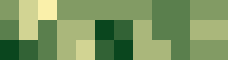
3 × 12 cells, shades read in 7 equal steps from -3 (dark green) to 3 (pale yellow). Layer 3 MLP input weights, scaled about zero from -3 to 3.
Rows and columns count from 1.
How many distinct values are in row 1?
4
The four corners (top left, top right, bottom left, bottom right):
0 0 -3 0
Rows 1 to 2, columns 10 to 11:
-1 0 / -1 1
